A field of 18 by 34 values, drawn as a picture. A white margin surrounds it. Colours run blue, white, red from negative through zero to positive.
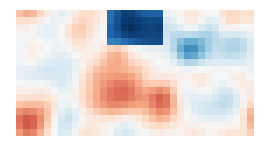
Histogram: skewed, a long tail of low values. Grain: blotchy. Odd patch: lower, in the top middle. Roughest part: top middle.
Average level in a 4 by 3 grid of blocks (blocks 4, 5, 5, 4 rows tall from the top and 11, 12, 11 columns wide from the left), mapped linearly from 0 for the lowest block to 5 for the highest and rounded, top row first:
303 / 332 / 353 / 443
